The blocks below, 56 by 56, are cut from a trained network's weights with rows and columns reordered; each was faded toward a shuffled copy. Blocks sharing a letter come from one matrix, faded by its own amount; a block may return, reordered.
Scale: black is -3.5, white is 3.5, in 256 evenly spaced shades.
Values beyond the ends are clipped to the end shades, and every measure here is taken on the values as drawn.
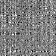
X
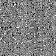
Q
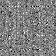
Q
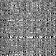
X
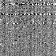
X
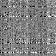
X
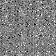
Q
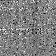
Q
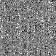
Q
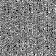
Q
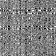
X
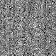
Q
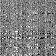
X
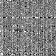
X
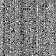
X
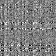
X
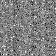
Q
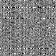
X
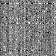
X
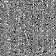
Q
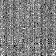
X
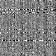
X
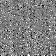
Q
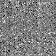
Q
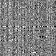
X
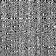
X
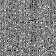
Q
